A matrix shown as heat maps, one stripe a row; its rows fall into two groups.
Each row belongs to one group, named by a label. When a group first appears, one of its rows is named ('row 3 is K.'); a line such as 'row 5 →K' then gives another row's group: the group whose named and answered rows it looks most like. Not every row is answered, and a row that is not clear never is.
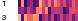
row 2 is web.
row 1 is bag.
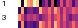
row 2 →bag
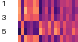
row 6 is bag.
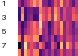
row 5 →web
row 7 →web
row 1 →web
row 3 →bag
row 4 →web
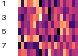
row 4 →web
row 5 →web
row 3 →web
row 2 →web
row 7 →bag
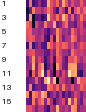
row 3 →bag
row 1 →bag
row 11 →web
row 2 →web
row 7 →bag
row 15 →web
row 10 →web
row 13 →bag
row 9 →web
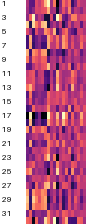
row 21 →bag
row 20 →web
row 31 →bag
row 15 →bag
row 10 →web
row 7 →bag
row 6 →bag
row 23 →web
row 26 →web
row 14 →bag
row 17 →bag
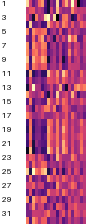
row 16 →web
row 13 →web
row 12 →bag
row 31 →web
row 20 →bag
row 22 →bag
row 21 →bag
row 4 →bag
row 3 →web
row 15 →bag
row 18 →bag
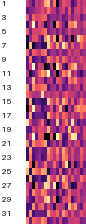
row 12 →web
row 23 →bag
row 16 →web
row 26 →bag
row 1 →web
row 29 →web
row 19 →web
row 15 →bag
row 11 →web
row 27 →web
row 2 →web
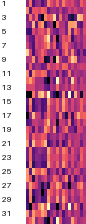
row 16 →bag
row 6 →web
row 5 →web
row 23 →bag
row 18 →web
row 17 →web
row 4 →web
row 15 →bag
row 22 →bag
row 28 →bag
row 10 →bag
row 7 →web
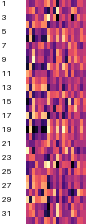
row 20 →bag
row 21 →web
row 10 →bag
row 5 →bag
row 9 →web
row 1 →web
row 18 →bag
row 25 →web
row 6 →bag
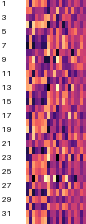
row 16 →web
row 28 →bag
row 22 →bag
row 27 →web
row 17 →web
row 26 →web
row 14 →bag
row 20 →web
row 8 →web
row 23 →web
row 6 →bag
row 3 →web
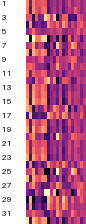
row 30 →bag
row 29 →bag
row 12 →web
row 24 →bag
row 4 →bag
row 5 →web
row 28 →web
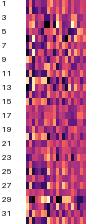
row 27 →bag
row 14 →bag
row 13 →web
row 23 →web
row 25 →bag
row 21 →bag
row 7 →bag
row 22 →web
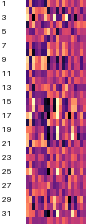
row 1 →bag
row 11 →bag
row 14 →bag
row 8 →bag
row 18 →bag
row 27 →web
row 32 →bag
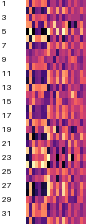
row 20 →bag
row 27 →bag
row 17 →bag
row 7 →bag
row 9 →web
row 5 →bag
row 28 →bag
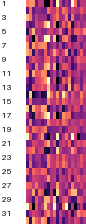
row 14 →bag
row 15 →bag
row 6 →web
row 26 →web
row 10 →web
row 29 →web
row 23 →bag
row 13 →web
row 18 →bag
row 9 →web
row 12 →web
